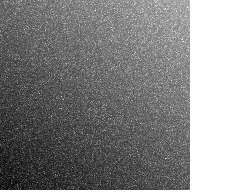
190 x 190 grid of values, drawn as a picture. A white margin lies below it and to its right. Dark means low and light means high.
The top right is the ninth with the highest average. No regular stripes run through it. The field climbs toward the top right. The halves do not mirror each other. The bottom left is the ninth with the lowest average.
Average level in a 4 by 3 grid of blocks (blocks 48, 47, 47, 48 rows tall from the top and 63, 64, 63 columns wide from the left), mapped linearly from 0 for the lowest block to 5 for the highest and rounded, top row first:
345 / 234 / 123 / 012
